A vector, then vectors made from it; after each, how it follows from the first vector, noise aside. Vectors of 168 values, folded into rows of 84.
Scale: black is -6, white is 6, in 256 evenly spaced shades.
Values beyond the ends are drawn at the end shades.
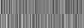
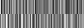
scaled up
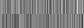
reversed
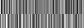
scaled up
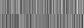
reversed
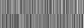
reversed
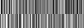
scaled up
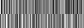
scaled up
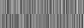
reversed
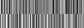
scaled up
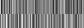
scaled up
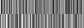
scaled up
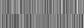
reversed
